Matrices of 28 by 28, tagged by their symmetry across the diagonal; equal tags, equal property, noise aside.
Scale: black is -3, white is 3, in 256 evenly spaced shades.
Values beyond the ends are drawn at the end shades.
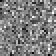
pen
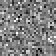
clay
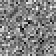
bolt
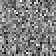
pen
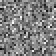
pen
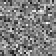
pen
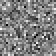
bolt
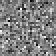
clay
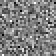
clay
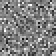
bolt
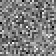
bolt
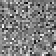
clay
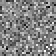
bolt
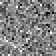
pen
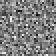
clay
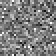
pen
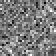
bolt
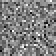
clay
